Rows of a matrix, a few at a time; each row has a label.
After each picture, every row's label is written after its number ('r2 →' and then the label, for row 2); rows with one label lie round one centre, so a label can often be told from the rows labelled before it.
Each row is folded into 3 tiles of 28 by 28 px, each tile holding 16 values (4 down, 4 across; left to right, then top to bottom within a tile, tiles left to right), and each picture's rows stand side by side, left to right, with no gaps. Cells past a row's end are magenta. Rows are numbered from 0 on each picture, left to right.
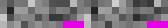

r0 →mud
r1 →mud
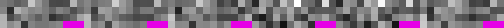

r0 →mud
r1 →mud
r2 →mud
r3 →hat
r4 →hat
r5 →mud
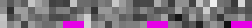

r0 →mud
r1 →mud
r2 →hat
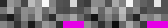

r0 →hat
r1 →hat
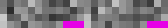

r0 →mud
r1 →mud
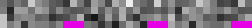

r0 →mud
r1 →hat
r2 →mud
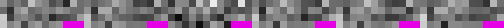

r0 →mud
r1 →mud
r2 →hat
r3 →mud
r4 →mud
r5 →mud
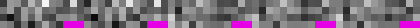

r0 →hat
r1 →hat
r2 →mud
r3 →mud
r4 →mud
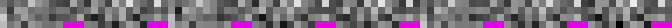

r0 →mud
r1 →hat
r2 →mud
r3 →hat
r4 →hat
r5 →mud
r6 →hat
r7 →hat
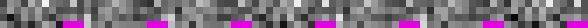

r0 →hat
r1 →mud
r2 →mud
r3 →hat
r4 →mud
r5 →mud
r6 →hat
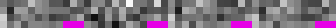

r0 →mud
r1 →hat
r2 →mud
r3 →mud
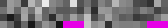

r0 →hat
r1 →mud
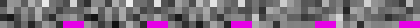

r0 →hat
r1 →hat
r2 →hat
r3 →mud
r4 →mud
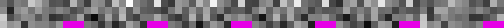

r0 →mud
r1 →hat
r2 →hat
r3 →hat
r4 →hat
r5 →mud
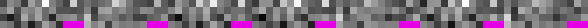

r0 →hat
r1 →mud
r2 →hat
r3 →hat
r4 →mud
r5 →hat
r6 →mud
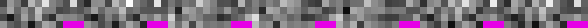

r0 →hat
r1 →hat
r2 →mud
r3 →mud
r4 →mud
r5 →hat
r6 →hat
